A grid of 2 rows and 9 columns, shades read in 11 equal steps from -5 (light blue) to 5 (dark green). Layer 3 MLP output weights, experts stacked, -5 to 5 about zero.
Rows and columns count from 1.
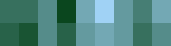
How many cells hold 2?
3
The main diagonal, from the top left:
2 4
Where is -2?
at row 1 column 5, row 1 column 9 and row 2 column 6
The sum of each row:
0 8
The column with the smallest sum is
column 6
